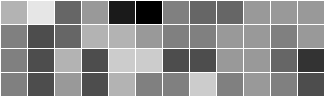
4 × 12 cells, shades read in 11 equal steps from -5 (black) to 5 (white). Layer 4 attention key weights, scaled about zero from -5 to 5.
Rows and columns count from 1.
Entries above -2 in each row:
10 11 7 9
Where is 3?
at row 3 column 5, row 3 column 6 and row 4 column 8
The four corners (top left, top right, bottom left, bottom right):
2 1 0 -2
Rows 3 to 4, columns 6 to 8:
3 -2 -2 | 0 0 3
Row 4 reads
0 -2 1 -2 2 0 0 3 0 1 0 -2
